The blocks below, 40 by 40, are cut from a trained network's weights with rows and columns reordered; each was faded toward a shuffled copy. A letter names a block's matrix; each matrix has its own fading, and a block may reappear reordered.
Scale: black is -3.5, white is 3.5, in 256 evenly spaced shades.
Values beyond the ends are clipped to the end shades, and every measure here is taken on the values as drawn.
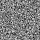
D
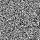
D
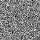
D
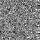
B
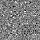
B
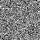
D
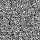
D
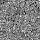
B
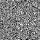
B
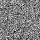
D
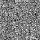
B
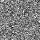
B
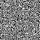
D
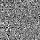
B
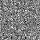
B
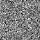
B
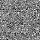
B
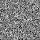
D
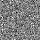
B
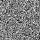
D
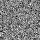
D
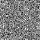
B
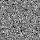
B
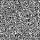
D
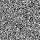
D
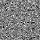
B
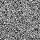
D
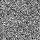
D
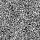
D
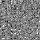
B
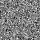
D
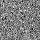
B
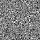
B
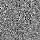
B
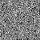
D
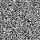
B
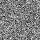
D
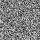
D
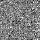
B
